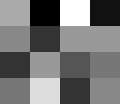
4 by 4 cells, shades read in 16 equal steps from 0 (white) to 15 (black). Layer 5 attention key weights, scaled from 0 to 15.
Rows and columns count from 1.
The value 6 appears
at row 2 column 3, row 2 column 4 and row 3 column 2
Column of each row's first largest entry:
2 2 1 3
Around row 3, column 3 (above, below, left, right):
6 12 6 8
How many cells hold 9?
0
